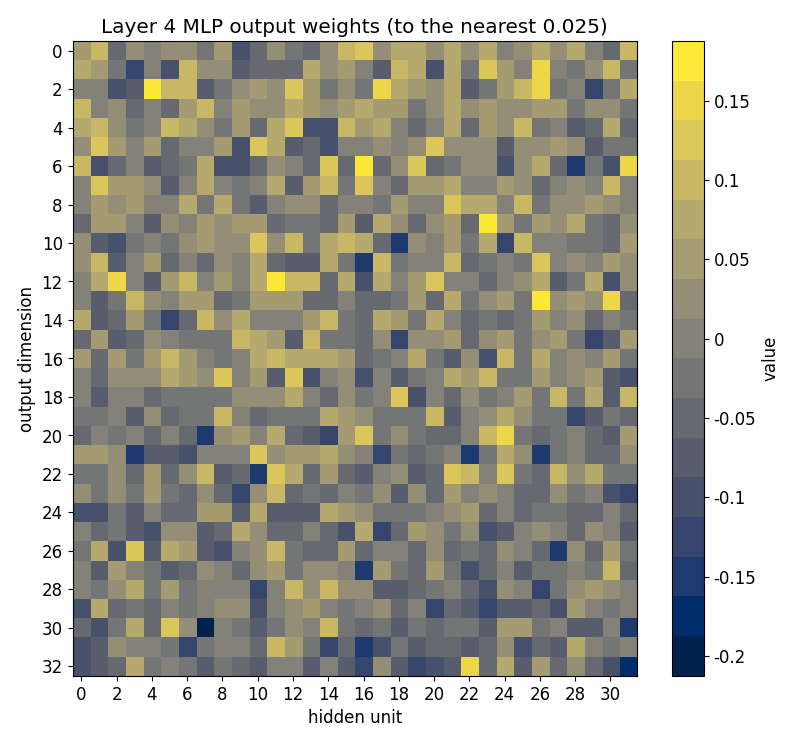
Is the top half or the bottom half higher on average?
top
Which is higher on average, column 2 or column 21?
column 21
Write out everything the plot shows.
Title: Layer 4 MLP output weights (to the nearest 0.025)
x-axis: hidden unit, ticks 0 2 4 6 8 10 12 14 16 18 20 22 24 26 28 30
y-axis: output dimension, ticks 0 2 4 6 8 10 12 14 16 18 20 22 24 26 28 30 32 (0 at the top)
Colour bar: value, ticks -0.2 -0.15 -0.1 -0.05 0 0.05 0.1 0.15
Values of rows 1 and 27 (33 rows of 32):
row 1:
0.075 0.05 -0.025 -0.125 0 -0.1 0.1 0.025 0.025 -0.075 -0.05 -0.05 -0.05 0.075 0.025 0.05 0 -0.075 0.1 0.075 -0.1 0.075 -0.025 0.125 0.05 0 0.15 0 -0.025 0.025 0.1 -0.025
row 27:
0 -0.075 0.05 0 -0.025 -0.075 -0.05 0.025 0 -0.05 0.025 0.05 -0.025 0.025 0.025 0 -0.15 0.05 -0.025 -0.05 0.05 -0.025 -0.1 -0.05 0 -0.075 -0.025 -0.025 0 -0.025 0.1 -0.05
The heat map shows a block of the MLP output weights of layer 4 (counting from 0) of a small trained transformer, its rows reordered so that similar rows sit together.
